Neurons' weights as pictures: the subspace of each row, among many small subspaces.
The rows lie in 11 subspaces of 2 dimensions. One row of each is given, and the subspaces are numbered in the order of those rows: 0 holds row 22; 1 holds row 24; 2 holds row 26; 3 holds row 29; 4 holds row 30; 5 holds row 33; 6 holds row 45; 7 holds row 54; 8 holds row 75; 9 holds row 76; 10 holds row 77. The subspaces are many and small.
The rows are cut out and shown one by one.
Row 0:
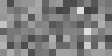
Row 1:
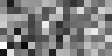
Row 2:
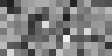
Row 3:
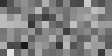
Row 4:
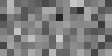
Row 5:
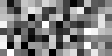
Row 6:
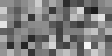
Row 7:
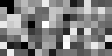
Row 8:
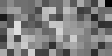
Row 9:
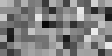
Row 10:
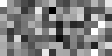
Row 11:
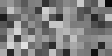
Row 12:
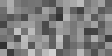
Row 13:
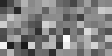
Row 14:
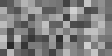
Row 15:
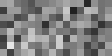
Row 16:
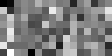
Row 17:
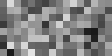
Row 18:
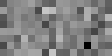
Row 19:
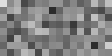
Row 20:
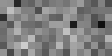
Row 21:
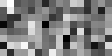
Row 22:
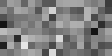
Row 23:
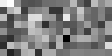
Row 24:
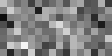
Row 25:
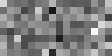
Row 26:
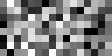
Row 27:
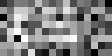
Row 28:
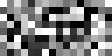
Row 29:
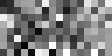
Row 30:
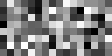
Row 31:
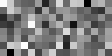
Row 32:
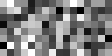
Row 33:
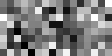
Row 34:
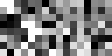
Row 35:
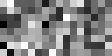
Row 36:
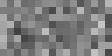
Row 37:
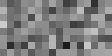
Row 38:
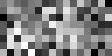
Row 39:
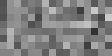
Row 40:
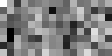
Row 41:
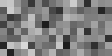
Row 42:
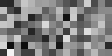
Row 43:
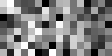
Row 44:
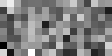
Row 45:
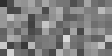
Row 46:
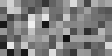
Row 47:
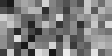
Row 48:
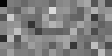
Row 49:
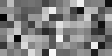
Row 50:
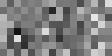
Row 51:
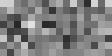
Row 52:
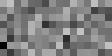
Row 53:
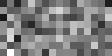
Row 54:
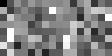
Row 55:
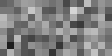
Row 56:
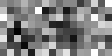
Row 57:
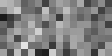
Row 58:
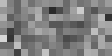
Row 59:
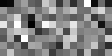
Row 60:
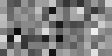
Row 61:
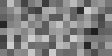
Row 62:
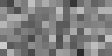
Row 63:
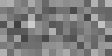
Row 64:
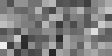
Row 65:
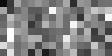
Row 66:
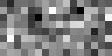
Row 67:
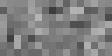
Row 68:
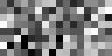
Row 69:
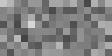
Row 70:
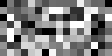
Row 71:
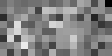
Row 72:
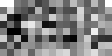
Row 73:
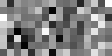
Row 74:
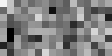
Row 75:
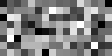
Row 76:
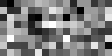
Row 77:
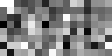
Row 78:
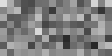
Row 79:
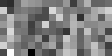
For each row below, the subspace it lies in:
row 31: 1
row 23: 9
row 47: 3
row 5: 2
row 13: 0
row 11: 5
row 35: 10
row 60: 6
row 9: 4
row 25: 0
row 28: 8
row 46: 2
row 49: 8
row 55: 9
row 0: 4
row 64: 0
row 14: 9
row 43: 3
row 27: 3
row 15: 9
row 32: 8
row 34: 3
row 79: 7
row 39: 4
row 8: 5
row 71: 5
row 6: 4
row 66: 9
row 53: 8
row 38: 5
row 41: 6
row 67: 9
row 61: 2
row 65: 7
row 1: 6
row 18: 0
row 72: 3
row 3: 1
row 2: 2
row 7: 10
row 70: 8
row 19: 6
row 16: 7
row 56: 5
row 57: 3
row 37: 4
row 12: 6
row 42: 9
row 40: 7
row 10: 0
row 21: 10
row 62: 8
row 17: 2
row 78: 0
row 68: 0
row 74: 7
